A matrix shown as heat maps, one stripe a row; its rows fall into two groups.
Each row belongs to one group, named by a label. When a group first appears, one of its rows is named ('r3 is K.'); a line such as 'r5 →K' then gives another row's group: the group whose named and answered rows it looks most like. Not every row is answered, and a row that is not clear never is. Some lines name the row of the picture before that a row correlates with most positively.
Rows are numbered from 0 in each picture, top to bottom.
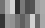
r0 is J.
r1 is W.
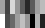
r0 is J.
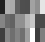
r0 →W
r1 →W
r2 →W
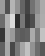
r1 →J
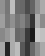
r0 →J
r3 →J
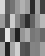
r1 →J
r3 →J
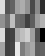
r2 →W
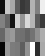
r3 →W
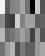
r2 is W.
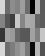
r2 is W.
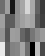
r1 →W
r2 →J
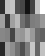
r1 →J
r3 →W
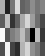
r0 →J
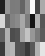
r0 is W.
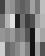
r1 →J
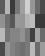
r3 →W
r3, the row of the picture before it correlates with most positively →0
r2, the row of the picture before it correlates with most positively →3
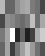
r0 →W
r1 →W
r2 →J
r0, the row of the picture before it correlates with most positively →1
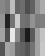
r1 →J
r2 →J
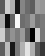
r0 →J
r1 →J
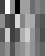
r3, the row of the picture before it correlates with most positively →3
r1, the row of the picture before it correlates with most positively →1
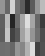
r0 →J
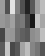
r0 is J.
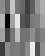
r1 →J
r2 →J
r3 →W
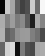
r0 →W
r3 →J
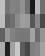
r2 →W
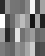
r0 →W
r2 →J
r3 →W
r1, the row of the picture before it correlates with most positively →1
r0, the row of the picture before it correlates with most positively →2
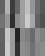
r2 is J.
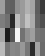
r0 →W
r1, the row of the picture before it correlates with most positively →1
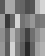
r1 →J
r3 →J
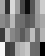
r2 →W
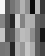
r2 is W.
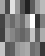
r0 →J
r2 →W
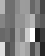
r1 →W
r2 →W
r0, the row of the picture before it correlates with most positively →3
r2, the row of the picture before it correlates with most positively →1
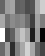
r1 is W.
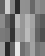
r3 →J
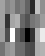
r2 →J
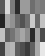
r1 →W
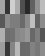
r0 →J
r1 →W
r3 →J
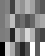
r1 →J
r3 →W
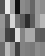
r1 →J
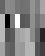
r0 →W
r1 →J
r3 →W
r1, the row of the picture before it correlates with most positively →2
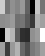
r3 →J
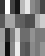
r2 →J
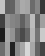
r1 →W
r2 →W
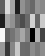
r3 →J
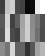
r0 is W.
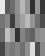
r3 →W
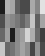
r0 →W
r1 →W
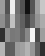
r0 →J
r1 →J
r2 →W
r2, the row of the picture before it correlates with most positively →1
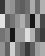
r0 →W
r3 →J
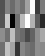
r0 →W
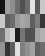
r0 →W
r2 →J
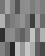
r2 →W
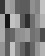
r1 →J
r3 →J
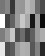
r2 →J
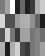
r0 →J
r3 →J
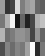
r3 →W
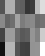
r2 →W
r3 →W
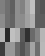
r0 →W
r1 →W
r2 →J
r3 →W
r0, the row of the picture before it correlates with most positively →1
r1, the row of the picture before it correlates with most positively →1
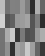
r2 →J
